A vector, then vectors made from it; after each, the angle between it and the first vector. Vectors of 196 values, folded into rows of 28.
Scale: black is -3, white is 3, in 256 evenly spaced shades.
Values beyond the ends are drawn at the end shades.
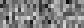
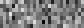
partly aligned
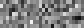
partly opposed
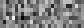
partly opposed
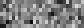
orthogonal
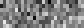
partly aligned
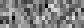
partly aligned
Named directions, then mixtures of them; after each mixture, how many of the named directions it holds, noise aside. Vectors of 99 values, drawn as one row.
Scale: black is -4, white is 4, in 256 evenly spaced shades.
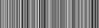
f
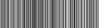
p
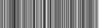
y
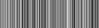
two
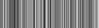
one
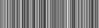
three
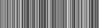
two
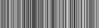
one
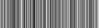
two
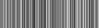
three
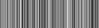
two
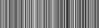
one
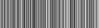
two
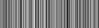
three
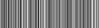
one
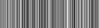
two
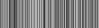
three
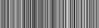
one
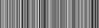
one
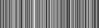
two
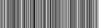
two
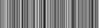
two
